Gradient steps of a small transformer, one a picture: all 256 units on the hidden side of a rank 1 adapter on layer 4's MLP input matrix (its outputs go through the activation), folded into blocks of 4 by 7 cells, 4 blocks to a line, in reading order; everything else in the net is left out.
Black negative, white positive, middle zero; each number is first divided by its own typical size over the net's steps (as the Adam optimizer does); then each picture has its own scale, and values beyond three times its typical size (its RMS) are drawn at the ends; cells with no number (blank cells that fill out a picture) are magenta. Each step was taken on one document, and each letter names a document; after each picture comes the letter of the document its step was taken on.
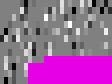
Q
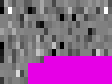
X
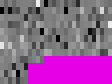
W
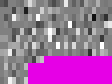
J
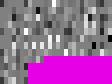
J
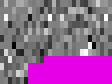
J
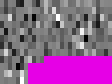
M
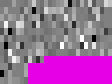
Q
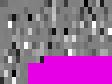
J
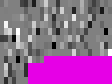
Q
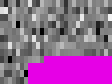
M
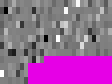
W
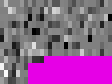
J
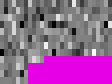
M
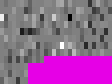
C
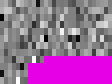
M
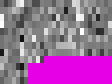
M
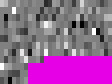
J
